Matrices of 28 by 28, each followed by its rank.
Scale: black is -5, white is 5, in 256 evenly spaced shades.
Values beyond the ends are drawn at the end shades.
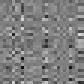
three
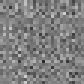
five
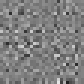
five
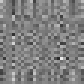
three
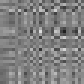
two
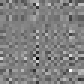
three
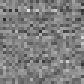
five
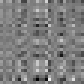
two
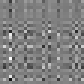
two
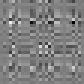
two
